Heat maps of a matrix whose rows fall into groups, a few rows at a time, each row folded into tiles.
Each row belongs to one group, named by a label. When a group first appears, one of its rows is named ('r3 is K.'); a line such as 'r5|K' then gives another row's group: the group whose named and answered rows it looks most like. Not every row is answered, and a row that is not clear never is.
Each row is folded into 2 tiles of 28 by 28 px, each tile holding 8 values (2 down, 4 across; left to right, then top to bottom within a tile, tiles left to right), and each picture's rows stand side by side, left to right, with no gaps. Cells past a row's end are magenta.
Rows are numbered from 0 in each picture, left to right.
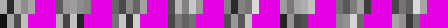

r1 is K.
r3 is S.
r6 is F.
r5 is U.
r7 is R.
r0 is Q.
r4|Q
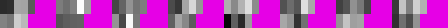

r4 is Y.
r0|F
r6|F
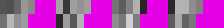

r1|Q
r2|F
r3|S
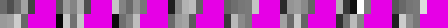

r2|Y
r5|K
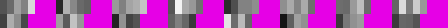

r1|K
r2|U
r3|S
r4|K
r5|Y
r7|S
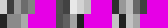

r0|Q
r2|K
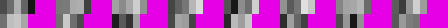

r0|F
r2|Y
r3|U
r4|Q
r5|U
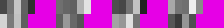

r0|K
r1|U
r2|F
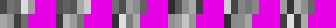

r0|R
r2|Q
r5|Q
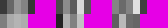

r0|F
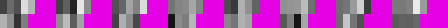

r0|R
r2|U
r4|F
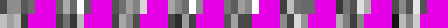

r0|K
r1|Y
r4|U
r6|R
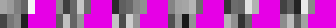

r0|U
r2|K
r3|Y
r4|R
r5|R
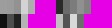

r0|Y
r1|K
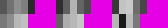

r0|F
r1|F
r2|K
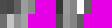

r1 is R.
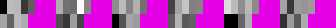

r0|K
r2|Y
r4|Y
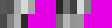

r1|R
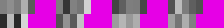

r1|Q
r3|K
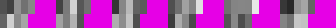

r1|K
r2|K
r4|U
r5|F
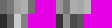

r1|U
